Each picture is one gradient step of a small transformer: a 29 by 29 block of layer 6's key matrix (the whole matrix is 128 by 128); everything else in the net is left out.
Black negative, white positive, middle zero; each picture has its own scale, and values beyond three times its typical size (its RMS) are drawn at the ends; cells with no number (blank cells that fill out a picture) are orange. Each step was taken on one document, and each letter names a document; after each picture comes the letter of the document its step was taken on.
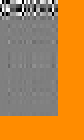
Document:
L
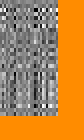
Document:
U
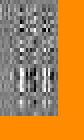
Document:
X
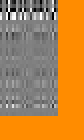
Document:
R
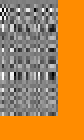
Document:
U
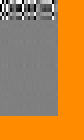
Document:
L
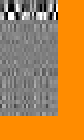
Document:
R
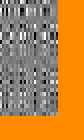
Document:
X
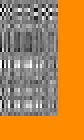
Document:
U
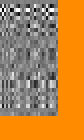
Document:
U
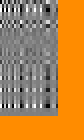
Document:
X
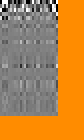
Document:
L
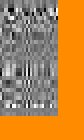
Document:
R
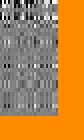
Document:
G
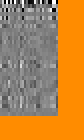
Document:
G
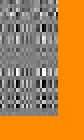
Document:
R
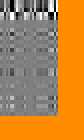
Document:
R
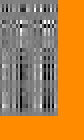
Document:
X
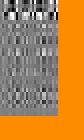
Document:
R
